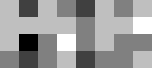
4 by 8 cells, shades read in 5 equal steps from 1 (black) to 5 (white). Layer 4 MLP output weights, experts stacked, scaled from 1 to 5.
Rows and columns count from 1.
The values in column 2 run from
1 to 4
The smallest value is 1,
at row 3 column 2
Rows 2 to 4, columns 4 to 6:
4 3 4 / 5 3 4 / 4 2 3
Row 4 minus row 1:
-1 0 -1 1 0 -1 0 0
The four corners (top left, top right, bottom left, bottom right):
4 4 3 4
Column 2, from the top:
2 4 1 2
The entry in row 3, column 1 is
4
